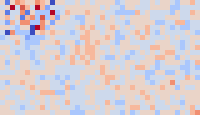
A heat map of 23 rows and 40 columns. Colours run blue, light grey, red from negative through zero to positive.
Values change most from cell to cell in the top left. No regular stripes run through it. No overall slope runs across the table. An odd patch, rougher than its surroundings, sits in the top left. The halves do not mirror each other. No row or column stands out.
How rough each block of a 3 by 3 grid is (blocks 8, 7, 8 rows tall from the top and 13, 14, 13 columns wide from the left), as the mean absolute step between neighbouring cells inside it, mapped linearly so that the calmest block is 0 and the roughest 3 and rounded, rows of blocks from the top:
3 0 0 / 0 0 0 / 0 0 0
